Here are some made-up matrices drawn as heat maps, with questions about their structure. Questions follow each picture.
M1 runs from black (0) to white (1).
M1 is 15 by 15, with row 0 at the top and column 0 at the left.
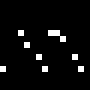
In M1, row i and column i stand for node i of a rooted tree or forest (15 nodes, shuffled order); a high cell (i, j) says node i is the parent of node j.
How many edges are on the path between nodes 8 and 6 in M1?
3
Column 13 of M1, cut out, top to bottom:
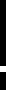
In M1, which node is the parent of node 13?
11
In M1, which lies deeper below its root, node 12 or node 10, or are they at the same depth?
node 10
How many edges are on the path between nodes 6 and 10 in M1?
1
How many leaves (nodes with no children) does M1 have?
10
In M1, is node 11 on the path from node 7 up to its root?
yes
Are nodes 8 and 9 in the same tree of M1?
yes
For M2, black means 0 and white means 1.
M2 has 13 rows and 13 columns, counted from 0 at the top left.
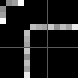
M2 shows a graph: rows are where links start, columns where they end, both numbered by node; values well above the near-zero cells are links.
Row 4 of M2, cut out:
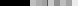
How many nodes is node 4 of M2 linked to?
8
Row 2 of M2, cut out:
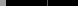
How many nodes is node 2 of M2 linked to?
1
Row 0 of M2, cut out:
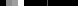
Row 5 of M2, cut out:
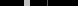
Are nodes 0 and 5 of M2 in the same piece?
no
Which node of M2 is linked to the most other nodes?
node 4
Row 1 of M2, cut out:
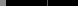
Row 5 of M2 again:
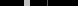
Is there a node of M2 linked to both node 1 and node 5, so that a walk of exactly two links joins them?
no
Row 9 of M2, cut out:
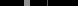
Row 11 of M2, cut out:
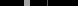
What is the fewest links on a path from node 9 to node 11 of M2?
2
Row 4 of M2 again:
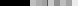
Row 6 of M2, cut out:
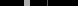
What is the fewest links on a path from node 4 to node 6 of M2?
1
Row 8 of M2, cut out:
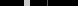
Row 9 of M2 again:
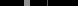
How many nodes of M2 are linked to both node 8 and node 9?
1
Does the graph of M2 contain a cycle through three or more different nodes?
no
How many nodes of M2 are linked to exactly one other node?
11
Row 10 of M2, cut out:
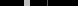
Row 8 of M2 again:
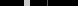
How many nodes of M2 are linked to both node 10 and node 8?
1
